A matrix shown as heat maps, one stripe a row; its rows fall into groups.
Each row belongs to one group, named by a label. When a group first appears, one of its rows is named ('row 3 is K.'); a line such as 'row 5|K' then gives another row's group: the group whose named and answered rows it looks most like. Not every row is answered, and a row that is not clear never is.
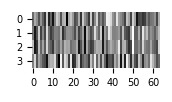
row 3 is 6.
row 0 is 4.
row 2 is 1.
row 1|1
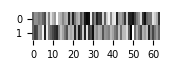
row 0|6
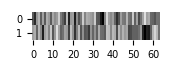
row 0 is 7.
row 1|6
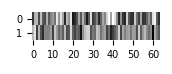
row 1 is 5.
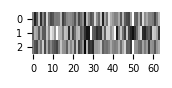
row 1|6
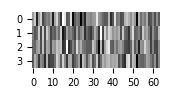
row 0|5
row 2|7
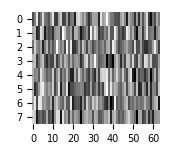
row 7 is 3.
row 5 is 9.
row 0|7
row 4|9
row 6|5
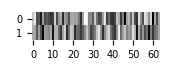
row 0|3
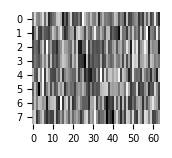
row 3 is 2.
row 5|9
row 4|1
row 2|2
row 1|7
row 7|3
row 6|6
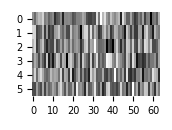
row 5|7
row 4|6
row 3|4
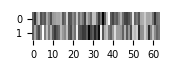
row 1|2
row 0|7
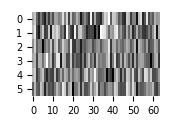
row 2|5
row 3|5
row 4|3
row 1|9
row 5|4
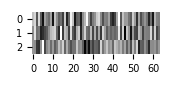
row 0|5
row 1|6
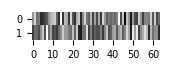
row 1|2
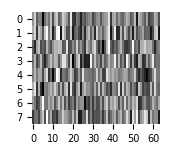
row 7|2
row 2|7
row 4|4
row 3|6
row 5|6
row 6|9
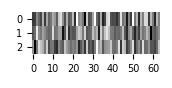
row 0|7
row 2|1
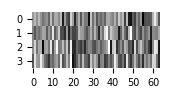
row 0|6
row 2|5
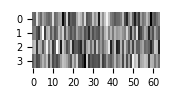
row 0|7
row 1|9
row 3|2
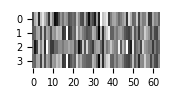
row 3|7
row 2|1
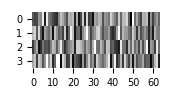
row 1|5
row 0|1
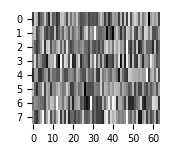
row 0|2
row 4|2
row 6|6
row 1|3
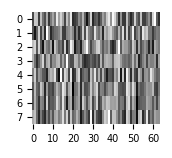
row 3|9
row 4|6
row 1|1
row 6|4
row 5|4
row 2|5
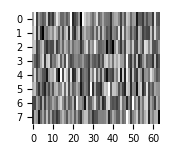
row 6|7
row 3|9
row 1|6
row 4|6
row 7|2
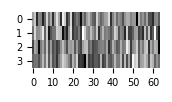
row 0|5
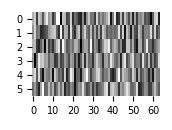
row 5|9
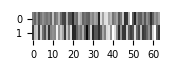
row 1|4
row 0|9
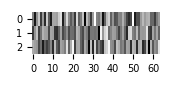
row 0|7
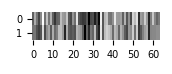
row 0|2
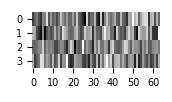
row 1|3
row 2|1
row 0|2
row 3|9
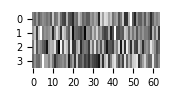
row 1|5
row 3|2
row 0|9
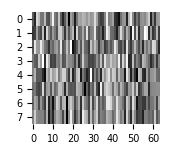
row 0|7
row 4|6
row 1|7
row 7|4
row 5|9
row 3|1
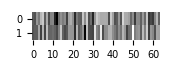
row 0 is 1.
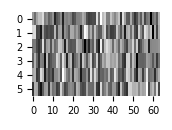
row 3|4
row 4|3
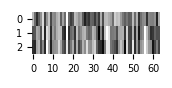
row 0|9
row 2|7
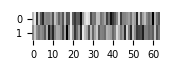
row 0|5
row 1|4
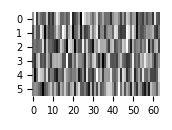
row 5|6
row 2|1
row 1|4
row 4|1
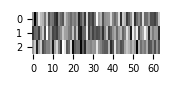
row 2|5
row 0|1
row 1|2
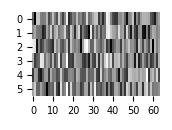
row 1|6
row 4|2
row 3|9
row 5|3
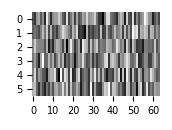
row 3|9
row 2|4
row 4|6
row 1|2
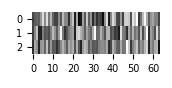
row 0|2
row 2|2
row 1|7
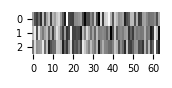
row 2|4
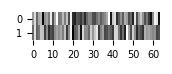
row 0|5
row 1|4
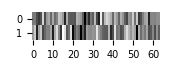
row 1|5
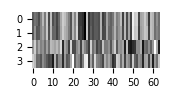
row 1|2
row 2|6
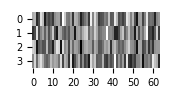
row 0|3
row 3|6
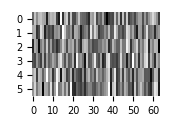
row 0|6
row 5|5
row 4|5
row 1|3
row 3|7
